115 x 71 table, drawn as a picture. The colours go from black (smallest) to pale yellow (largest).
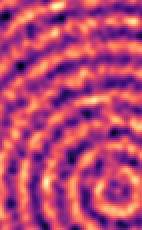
Average level on the scale: 50%. Mirror symmetry: none. Lone odd cells: none. Slope: none. Rings: centred on the bottom right. Grain: blotchy.
